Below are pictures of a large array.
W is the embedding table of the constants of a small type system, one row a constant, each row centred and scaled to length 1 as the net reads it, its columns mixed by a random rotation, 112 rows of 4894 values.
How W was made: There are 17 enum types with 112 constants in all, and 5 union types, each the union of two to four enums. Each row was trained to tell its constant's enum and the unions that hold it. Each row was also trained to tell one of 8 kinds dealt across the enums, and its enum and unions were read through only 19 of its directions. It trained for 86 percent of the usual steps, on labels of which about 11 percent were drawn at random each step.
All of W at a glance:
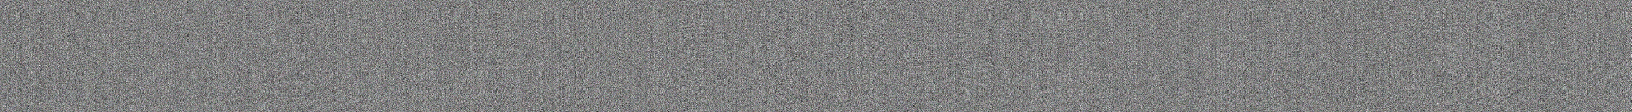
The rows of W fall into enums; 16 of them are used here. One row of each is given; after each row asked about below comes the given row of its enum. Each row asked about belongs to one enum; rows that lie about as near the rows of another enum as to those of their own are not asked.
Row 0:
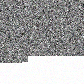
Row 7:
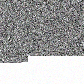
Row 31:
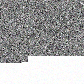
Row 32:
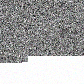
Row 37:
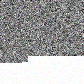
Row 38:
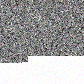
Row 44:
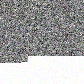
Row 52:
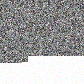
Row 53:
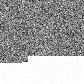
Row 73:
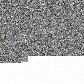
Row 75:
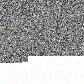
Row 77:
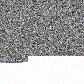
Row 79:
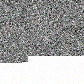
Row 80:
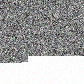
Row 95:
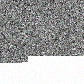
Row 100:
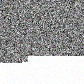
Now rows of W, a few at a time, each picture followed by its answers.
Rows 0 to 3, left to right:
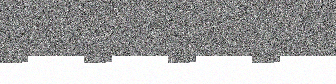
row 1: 7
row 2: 77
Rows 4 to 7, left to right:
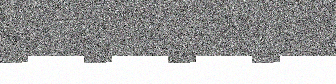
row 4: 0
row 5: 95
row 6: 7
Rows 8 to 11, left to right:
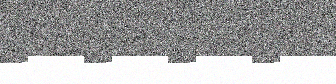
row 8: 80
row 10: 79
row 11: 31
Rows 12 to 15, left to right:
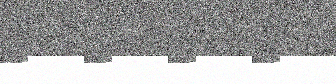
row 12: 73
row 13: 73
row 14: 44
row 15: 80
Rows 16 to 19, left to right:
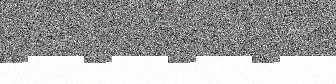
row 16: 73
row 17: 79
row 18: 0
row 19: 73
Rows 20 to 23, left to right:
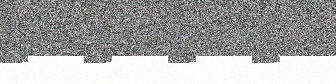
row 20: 100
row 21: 100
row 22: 7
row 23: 37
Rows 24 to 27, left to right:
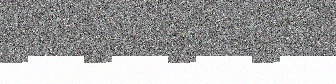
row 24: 32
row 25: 0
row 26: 100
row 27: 77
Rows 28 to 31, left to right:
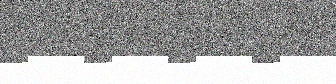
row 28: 37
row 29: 32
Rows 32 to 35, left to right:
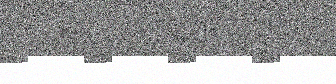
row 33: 75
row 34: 0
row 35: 77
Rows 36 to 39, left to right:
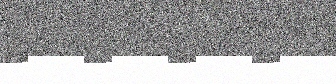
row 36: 75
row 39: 7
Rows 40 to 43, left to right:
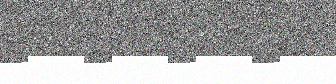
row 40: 77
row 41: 7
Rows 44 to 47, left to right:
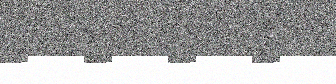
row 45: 38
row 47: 95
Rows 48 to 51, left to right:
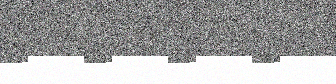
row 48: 95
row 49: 77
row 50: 37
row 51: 38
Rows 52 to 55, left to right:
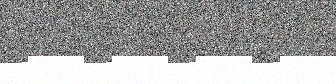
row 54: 44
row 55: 53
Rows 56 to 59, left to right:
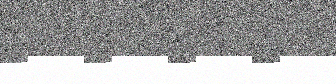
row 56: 44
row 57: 0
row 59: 37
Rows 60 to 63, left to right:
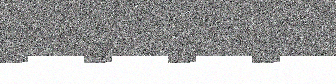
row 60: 53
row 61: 95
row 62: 100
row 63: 77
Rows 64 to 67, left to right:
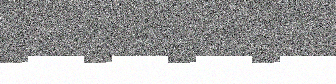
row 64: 73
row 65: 7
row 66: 37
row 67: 73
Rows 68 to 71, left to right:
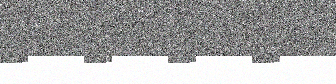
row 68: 75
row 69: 77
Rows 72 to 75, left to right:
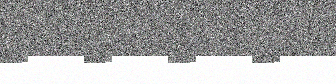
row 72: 53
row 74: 95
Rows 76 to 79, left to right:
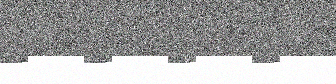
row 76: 75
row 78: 32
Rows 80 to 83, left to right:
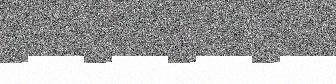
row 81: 79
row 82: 44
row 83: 79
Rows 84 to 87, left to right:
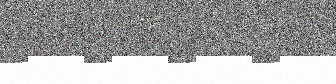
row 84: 38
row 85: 75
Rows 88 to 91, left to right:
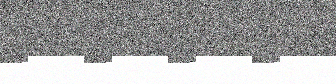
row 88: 80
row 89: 80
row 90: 44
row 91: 32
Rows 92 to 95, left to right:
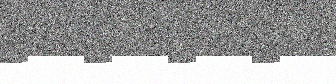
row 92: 100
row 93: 37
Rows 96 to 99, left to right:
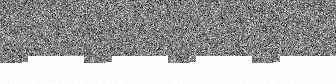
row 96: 80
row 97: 0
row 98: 44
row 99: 37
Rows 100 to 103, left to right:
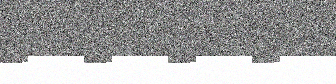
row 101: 80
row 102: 38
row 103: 53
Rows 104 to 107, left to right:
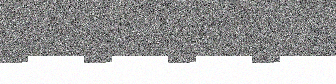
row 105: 0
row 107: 52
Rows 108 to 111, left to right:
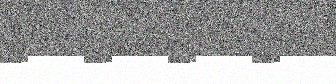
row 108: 95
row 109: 38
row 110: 100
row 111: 38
